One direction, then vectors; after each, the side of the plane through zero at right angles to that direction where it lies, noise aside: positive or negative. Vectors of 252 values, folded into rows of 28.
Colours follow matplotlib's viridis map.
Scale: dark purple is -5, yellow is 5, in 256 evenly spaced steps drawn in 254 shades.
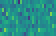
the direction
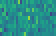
negative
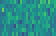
positive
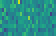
negative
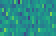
positive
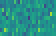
positive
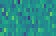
positive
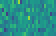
negative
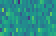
positive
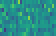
negative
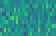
positive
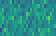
positive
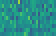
negative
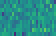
positive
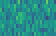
negative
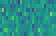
positive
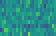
positive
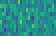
negative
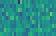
positive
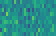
positive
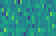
positive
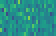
negative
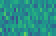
negative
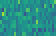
negative
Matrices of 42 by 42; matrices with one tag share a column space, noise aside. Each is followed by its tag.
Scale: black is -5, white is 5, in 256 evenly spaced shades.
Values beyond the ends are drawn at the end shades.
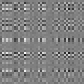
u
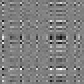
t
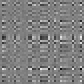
t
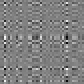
t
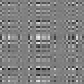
t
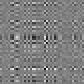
t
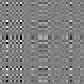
t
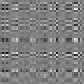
u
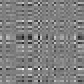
t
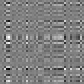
t
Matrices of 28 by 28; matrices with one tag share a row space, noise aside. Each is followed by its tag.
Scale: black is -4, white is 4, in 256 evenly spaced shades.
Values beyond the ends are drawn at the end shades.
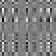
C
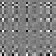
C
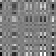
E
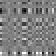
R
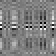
E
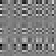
R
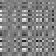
R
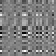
R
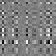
C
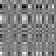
R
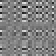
R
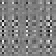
C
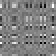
E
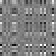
E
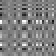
R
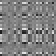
R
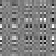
E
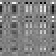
E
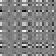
R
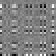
E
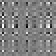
C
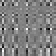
C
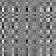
C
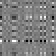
E
